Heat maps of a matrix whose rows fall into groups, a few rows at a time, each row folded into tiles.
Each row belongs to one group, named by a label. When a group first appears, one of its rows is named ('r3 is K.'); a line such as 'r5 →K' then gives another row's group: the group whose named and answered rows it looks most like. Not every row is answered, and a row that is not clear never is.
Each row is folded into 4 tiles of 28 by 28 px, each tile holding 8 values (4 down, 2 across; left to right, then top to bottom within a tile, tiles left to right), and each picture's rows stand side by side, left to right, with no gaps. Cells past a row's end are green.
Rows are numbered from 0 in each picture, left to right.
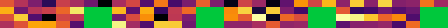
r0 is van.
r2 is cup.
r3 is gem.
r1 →van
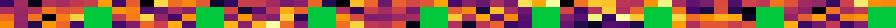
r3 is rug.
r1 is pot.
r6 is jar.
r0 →cup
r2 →van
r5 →cup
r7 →cup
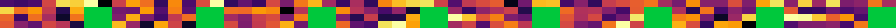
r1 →rug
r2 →pot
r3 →pot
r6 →rug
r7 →gem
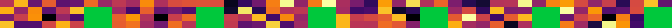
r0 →van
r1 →rug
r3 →jar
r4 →cup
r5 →van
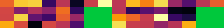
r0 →rug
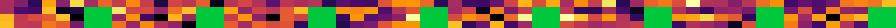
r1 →van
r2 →van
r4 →cup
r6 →gem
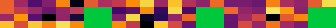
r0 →van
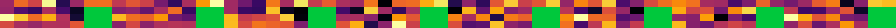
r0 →gem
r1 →gem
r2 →jar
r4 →cup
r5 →gem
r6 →van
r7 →gem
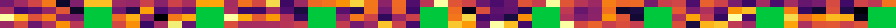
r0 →gem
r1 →rug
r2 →gem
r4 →rug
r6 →van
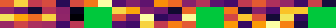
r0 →gem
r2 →van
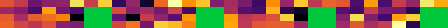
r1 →pot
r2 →jar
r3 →rug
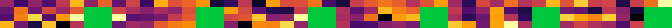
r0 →cup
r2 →pot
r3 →cup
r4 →jar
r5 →gem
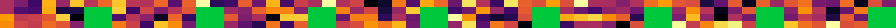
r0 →jar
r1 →van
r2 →cup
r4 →rug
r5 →gem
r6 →van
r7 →van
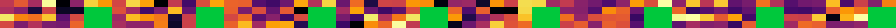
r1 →gem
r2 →rug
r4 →pot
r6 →gem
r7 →cup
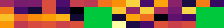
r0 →jar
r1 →van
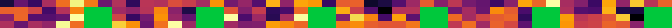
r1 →jar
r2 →pot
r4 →jar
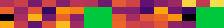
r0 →van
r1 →jar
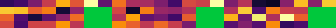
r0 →pot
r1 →rug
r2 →cup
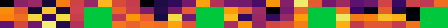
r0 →cup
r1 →van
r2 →pot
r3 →jar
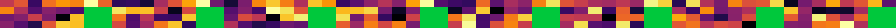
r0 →pot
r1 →pot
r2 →cup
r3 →pot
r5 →rug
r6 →rug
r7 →pot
